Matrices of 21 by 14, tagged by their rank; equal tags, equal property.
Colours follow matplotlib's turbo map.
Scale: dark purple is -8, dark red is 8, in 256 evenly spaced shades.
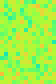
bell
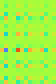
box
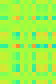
box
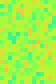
bell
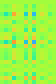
box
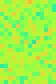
bell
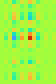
box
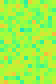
bell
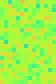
bell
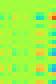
box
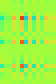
box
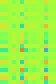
box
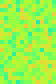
bell
